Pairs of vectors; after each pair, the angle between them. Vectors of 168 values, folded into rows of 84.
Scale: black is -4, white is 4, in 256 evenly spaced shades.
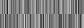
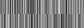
orthogonal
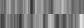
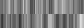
nearly parallel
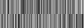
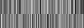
partly opposed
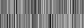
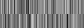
orthogonal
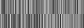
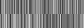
nearly opposite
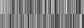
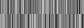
partly aligned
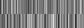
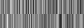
orthogonal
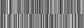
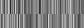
partly aligned
